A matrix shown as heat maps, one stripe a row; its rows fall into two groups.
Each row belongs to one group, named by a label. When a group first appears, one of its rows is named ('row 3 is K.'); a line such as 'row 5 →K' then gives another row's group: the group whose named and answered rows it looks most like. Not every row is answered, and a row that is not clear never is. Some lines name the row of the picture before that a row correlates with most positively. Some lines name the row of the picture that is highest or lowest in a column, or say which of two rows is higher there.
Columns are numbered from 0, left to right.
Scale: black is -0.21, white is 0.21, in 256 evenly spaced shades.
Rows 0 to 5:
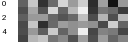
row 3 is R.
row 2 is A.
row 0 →A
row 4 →A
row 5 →A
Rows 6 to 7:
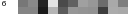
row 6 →R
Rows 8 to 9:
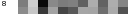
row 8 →R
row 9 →R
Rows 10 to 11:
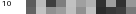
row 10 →A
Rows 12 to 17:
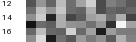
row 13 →A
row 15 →R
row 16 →A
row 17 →R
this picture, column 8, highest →16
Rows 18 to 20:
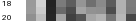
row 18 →R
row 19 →R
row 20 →R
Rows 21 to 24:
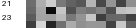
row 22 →R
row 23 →A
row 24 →R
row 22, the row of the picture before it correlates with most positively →18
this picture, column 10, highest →22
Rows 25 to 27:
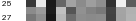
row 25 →R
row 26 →R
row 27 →R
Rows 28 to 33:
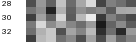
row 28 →A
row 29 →R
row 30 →A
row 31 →A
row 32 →A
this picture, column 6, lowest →29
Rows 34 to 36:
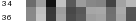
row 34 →R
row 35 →R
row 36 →R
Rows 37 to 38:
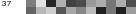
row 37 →R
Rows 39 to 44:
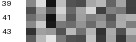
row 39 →R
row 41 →R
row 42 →R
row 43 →A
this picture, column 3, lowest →43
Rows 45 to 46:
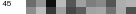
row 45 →R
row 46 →R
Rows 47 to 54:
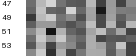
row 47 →A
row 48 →A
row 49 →A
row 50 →A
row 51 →R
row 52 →A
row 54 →R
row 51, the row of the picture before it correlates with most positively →46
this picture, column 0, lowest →49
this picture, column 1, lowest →50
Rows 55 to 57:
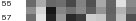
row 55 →R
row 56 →R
